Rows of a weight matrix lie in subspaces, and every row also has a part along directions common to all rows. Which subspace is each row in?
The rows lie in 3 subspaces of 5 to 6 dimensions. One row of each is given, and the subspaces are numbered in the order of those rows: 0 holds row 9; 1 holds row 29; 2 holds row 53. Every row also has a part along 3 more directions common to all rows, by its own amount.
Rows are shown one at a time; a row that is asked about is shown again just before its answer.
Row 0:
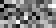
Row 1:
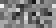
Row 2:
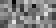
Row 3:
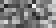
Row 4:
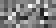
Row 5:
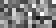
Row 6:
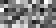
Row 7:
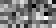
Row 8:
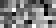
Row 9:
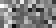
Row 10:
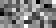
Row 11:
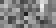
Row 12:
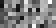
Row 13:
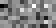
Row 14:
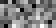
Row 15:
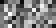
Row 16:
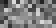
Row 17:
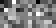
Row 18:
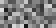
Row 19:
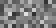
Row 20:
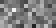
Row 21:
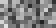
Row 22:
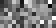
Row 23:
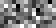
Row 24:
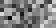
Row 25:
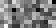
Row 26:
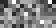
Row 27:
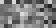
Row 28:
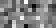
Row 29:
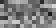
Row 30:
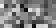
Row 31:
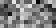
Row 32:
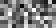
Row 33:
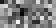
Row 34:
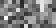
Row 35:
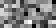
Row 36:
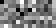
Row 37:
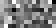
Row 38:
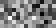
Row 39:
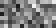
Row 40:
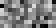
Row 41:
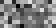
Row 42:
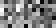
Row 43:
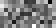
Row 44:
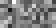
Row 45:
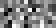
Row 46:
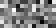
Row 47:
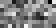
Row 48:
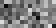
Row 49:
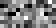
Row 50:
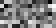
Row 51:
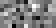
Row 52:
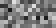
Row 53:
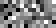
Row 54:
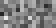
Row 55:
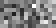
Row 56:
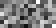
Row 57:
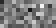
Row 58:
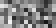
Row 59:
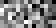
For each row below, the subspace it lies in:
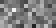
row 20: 2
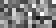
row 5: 2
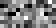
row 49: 0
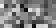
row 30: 2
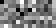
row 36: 1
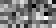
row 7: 0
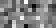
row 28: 0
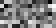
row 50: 1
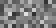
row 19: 2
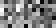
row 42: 2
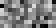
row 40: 0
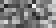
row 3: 1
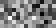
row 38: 1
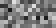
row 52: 0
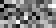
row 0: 1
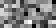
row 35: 0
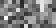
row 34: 2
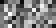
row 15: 2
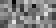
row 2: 0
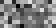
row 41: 1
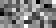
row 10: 1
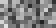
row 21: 0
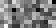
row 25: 0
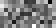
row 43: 2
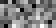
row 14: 0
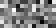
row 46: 2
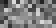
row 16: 2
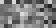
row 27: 1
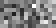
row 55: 1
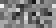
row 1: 1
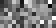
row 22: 2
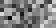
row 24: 1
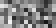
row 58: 2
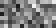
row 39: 1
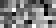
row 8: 0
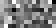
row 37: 0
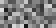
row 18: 2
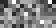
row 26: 2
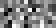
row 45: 0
